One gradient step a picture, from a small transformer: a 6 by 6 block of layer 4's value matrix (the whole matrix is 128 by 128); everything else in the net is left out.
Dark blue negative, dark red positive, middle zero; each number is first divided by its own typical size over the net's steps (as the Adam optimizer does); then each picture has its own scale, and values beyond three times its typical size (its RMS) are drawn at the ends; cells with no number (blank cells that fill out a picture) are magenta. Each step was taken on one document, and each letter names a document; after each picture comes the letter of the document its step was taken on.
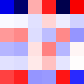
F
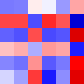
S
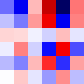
F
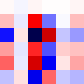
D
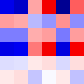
F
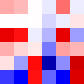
S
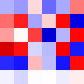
S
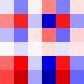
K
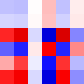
K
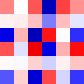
D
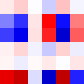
K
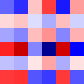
F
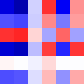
S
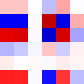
K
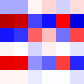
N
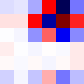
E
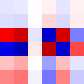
K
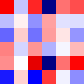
D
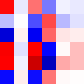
D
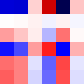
F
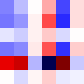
F
